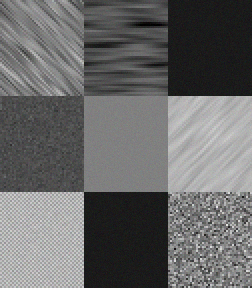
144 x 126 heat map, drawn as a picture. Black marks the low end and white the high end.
The table splits into 3 rows of 3 panels. Panel 1,1: middling, slanting down to the right. Panel 1,2: low, streaked across. Panel 1,3: very low, flat. Panel 2,1: low, fine-grained, faint in contrast. Panel 2,2: middling, flat. Panel 2,3: high, slanting up to the right, faint in contrast. Panel 3,1: high, checkered. Panel 3,2: very low, flat. Panel 3,3: middling, fine-grained, strong in contrast.
